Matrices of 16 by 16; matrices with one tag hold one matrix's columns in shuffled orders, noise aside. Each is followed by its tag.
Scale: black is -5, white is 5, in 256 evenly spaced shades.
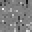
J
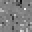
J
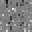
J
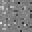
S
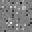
S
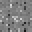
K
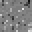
J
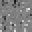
J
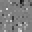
J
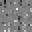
J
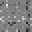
K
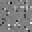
S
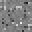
S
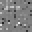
S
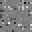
S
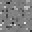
S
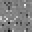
K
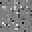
S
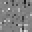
J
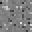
S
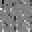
J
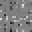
K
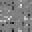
K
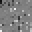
J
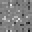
K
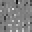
J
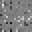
K
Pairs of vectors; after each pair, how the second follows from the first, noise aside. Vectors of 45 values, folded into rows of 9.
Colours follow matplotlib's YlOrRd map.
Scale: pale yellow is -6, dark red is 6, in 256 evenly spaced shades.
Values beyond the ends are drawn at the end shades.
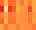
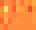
partly zeroed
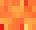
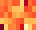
scaled up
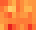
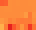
partly zeroed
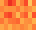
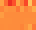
partly zeroed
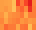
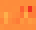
partly zeroed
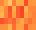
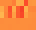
partly zeroed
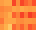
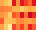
scaled up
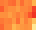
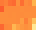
partly zeroed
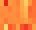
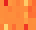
partly zeroed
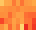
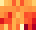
scaled up
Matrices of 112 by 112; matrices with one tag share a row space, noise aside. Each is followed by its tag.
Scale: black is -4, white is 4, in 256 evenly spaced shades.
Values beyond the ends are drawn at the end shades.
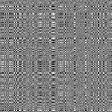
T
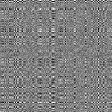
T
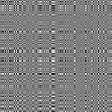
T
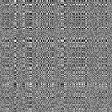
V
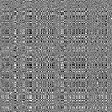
V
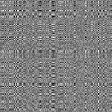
T
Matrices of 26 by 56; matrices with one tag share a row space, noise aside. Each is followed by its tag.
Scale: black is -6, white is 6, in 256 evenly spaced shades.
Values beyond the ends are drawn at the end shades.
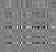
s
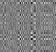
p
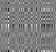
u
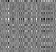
u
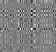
p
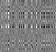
u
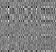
u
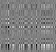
u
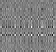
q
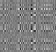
p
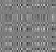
s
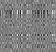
s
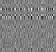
q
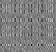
q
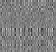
q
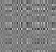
s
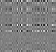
s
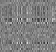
s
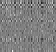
q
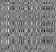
u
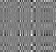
p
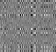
p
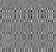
q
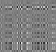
s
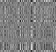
p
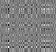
u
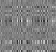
s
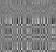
s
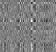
p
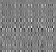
q
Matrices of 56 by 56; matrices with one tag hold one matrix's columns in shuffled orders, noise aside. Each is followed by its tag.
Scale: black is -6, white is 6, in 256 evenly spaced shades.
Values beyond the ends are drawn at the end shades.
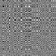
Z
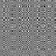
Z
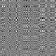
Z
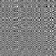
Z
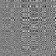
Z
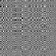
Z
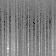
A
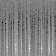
A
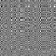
Z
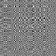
Z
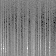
A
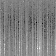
A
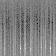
A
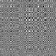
Z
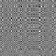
Z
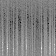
A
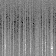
A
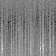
A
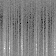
A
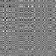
Z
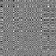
Z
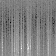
A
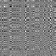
Z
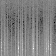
A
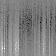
A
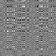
Z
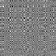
Z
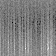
A
